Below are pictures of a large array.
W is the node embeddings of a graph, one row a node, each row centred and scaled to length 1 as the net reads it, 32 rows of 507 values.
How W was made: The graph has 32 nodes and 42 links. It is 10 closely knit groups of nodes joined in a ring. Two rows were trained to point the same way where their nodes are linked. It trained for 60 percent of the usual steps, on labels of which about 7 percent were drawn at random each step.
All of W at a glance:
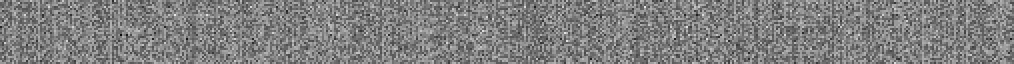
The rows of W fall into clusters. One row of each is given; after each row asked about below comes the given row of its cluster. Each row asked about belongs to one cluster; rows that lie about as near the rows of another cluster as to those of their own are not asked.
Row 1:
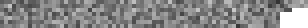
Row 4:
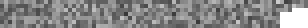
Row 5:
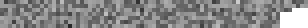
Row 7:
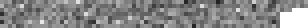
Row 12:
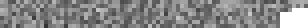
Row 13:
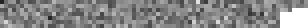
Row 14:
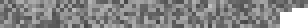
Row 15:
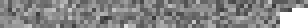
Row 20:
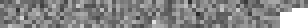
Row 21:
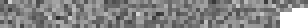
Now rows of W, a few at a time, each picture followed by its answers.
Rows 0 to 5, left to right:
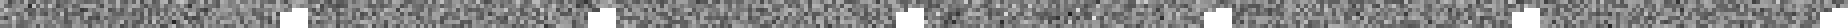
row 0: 12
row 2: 13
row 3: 7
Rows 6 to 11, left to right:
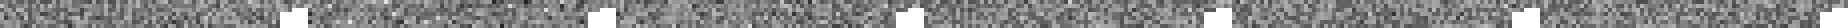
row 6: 13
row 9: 1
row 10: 21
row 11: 4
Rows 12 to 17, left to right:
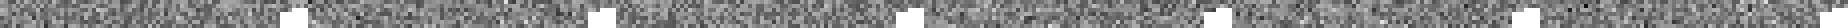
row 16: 14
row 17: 13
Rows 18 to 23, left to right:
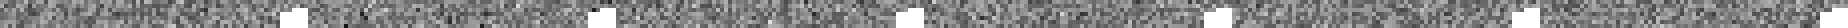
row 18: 7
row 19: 14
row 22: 15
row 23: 5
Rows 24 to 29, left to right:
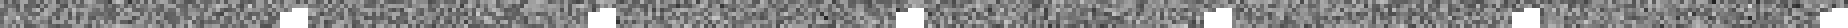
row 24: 5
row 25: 12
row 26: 1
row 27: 21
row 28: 14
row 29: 20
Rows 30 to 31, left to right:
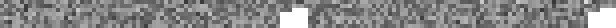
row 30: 15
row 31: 4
